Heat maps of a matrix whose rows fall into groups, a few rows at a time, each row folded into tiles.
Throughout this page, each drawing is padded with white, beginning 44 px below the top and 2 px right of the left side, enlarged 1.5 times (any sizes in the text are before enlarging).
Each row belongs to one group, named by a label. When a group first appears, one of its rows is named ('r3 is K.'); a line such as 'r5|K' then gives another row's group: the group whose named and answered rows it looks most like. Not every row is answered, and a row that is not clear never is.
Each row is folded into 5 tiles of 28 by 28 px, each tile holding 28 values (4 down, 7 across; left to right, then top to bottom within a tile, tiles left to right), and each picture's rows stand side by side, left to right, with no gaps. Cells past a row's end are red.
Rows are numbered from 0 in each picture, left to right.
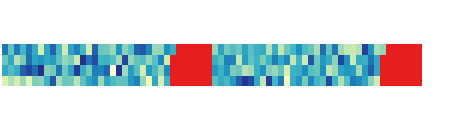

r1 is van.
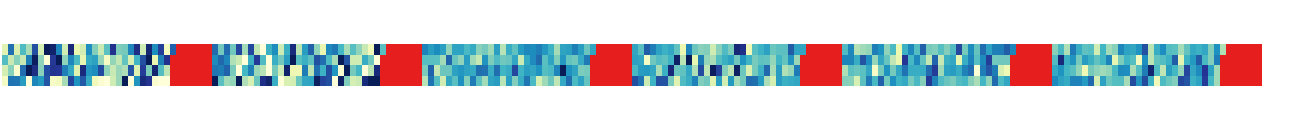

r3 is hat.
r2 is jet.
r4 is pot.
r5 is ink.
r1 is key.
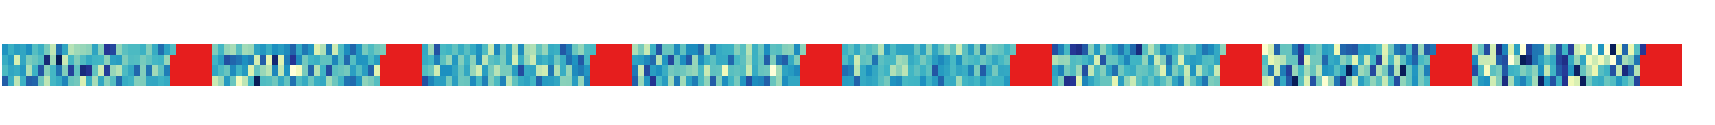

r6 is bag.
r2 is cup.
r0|hat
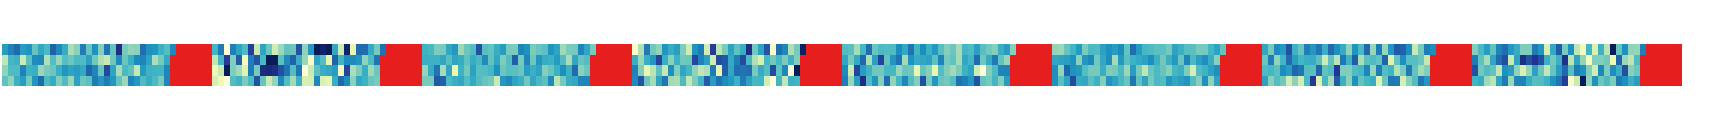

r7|pot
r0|bag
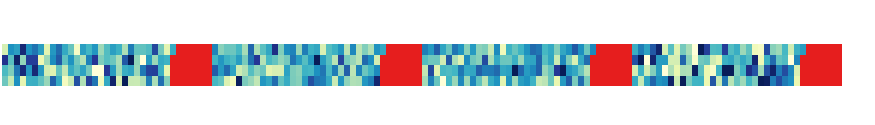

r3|ink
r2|jet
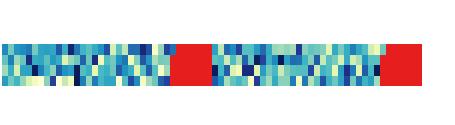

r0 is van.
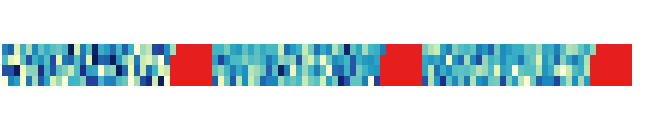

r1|cup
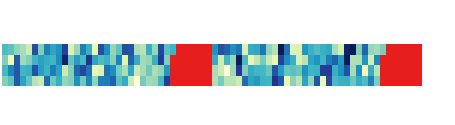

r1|ink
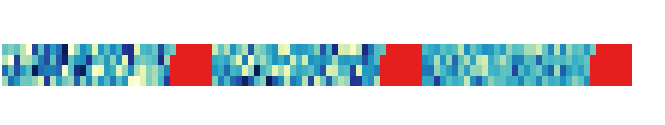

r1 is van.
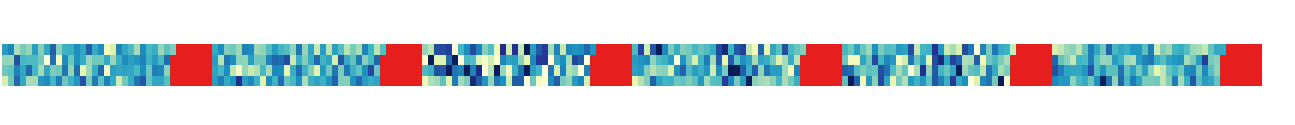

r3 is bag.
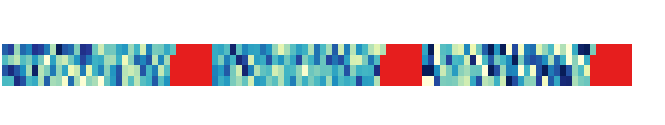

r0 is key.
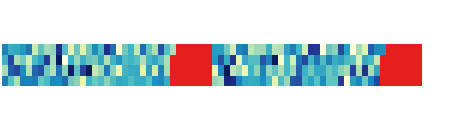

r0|hat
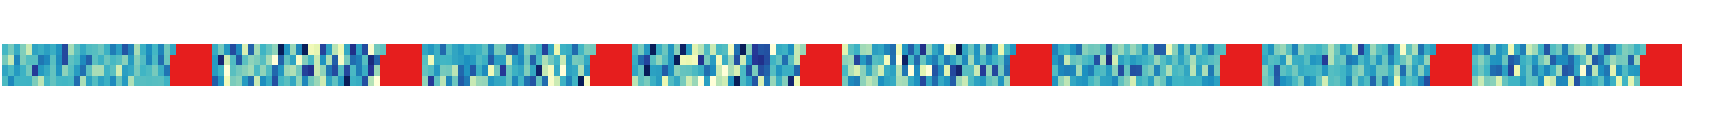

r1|ink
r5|hat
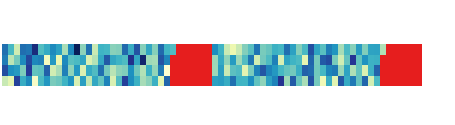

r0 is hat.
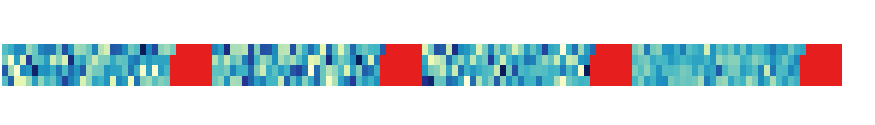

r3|bag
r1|bag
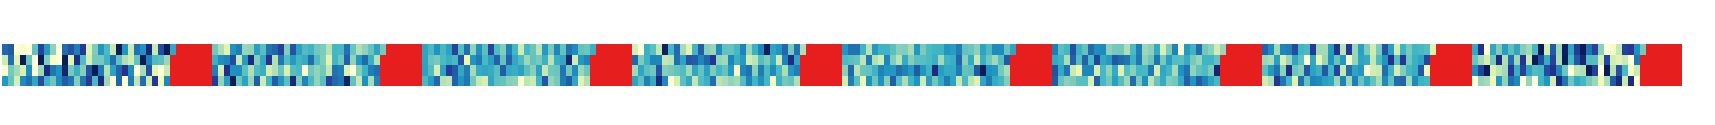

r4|jet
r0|pot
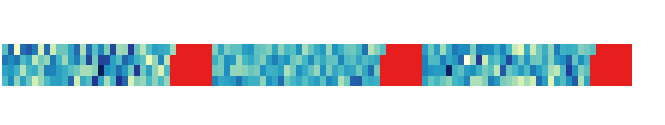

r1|van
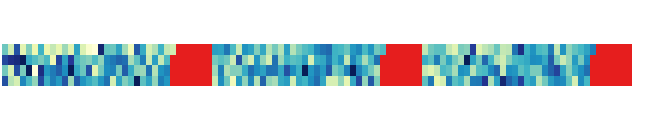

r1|jet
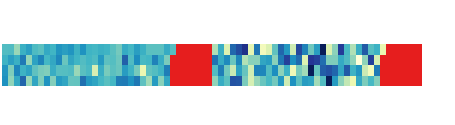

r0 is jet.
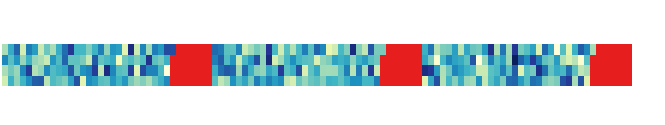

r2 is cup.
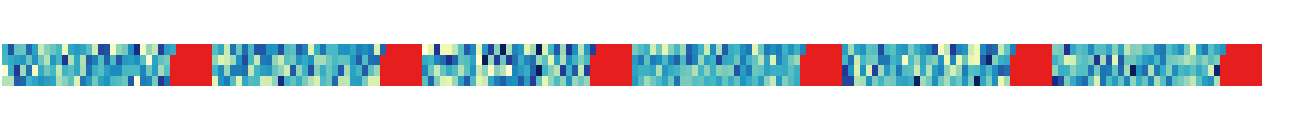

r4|ink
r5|hat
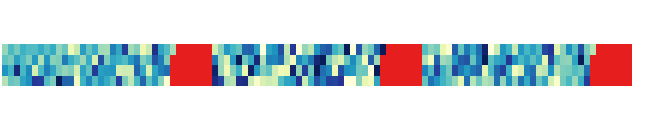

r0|van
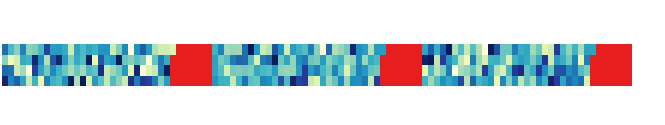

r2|ink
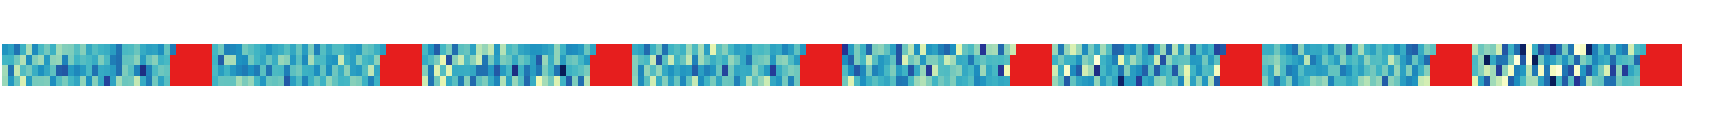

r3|jet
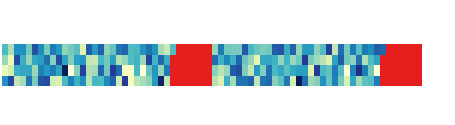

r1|pot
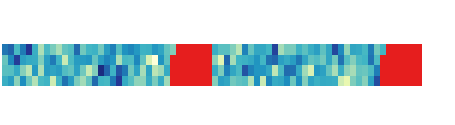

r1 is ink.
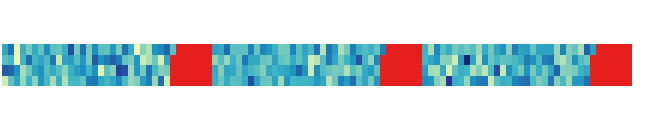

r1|bag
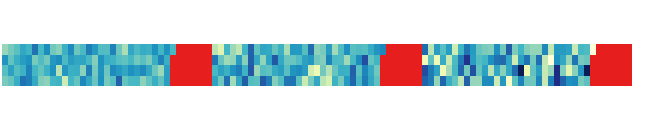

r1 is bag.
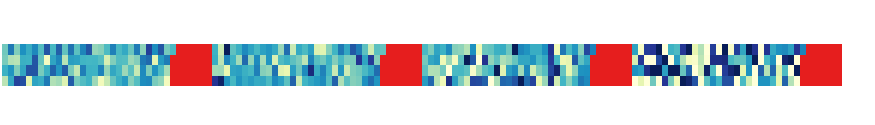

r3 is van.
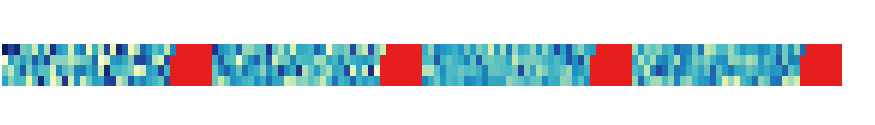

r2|cup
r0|bag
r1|hat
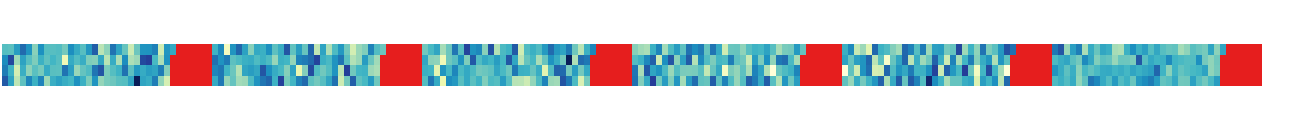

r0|ink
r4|pot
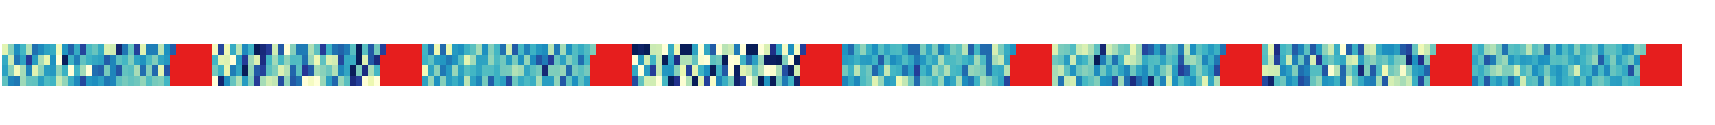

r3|bag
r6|cup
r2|pot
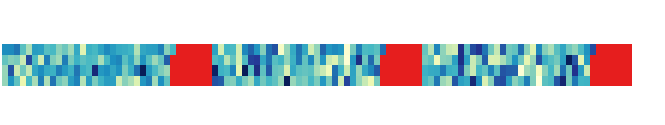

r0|jet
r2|bag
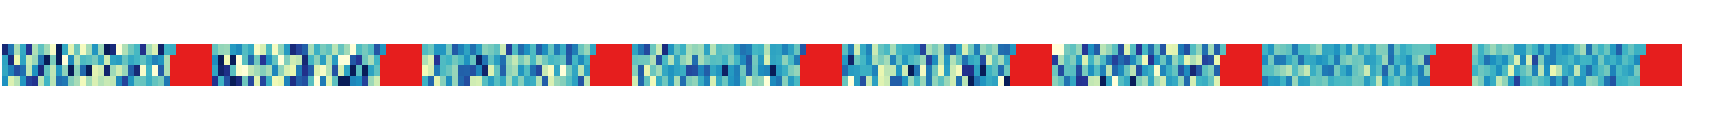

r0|hat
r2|cup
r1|ink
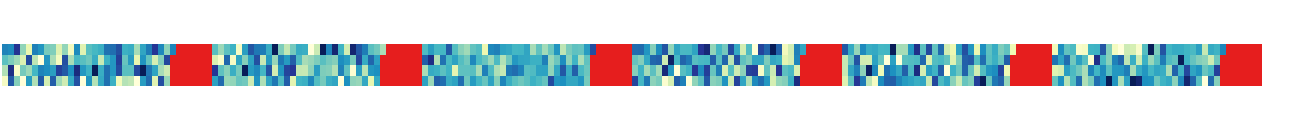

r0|jet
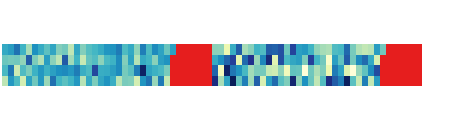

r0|jet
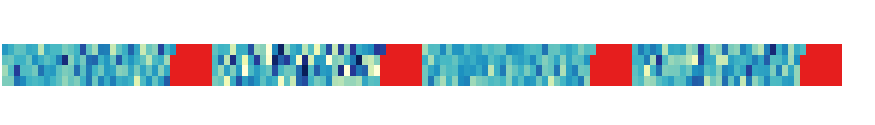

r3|ink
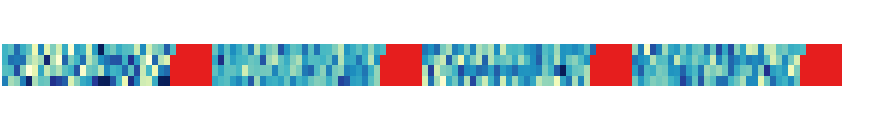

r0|key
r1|ink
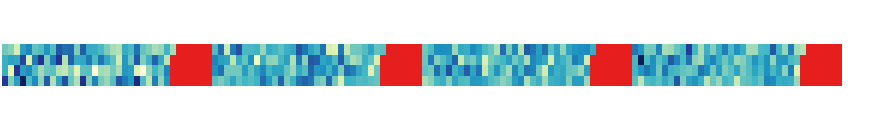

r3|hat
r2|van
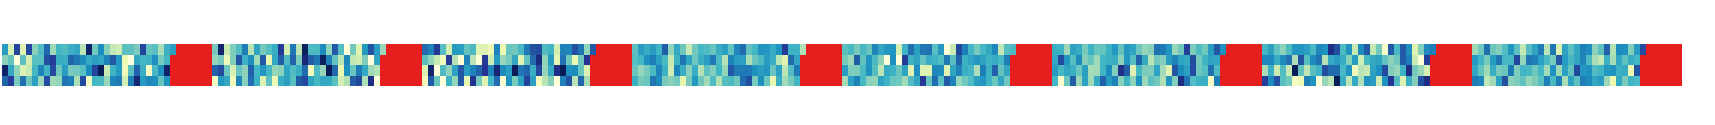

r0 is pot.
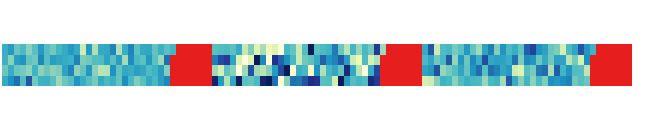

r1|key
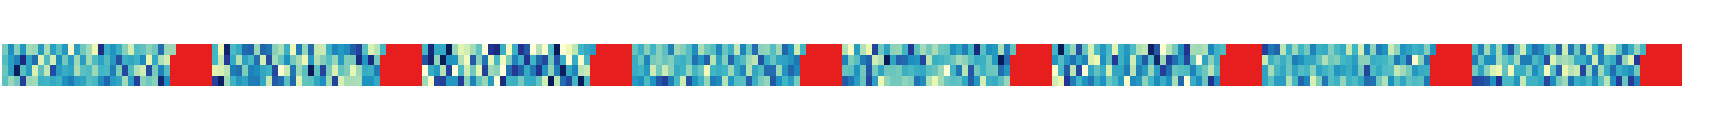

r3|van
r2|ink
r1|cup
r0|key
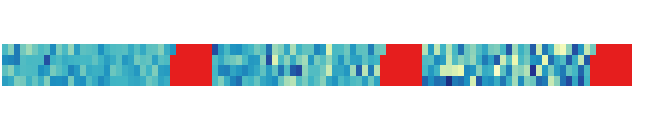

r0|key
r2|van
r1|hat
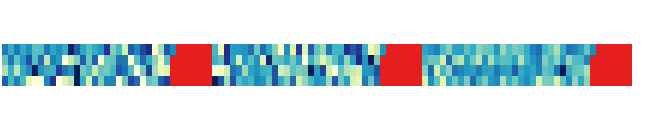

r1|cup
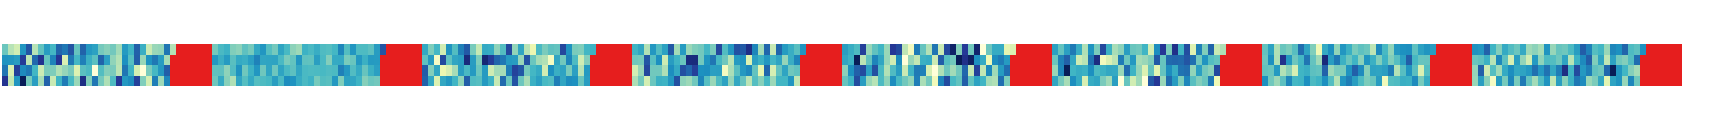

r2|pot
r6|pot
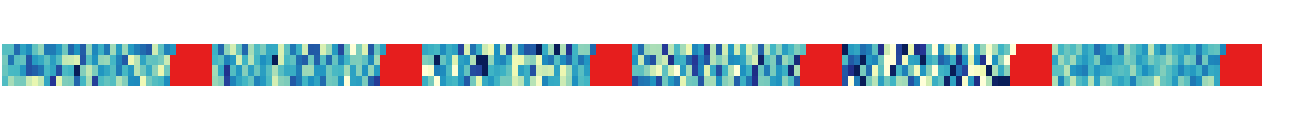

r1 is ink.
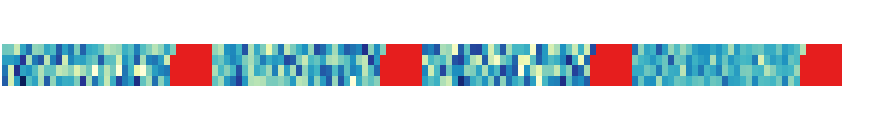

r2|bag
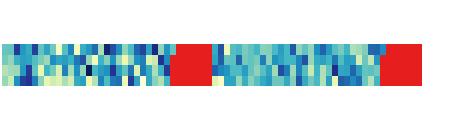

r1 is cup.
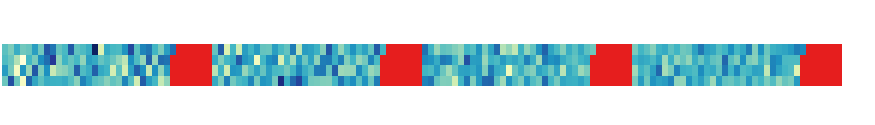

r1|pot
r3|pot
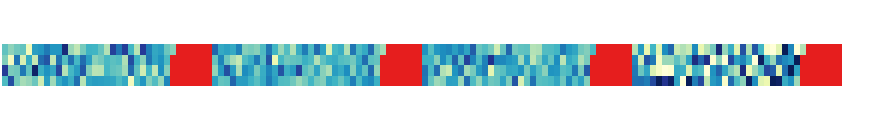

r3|van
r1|hat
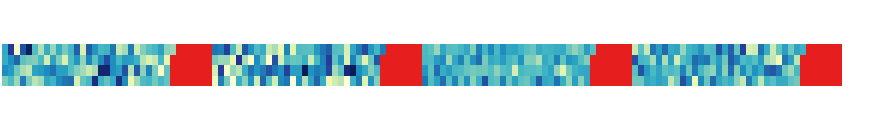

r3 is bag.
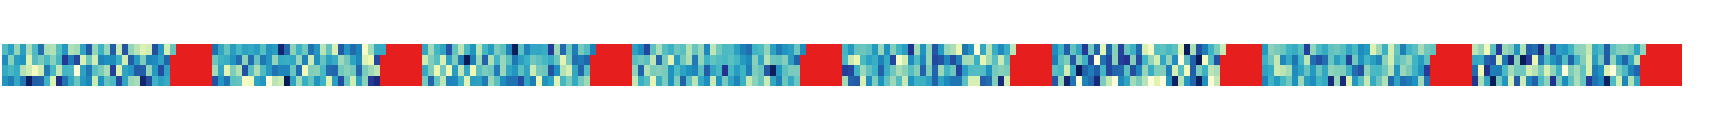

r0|van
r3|jet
